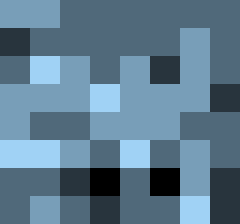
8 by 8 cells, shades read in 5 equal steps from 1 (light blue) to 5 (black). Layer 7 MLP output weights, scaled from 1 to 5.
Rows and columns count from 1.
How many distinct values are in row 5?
2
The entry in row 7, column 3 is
4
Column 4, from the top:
3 3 3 1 2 3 5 4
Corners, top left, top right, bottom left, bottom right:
2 3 3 4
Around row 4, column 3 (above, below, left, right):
2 3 2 1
